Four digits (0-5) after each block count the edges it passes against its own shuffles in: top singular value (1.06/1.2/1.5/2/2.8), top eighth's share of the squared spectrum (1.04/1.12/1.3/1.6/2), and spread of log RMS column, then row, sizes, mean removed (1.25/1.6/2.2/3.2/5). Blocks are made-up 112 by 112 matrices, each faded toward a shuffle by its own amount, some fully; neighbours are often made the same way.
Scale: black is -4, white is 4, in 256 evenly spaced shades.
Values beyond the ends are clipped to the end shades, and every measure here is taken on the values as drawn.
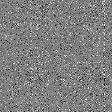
2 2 2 1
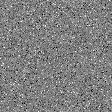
0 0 0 0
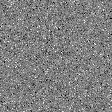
2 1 0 0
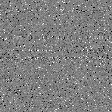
3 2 0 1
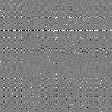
5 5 2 3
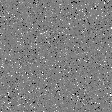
0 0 0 0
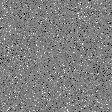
0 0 0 0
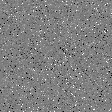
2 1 0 0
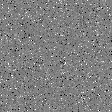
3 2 0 0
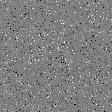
2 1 0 0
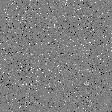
3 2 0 0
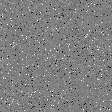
0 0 0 0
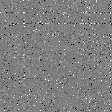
4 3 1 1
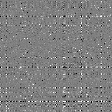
5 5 3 3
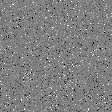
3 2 1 0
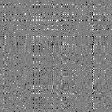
5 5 3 3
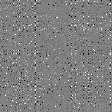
5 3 2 2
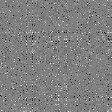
4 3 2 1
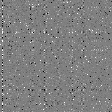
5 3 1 1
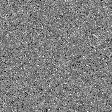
2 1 0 0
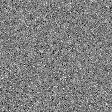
2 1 0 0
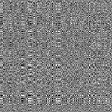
5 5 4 4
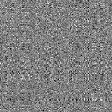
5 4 3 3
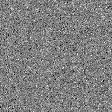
3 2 0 0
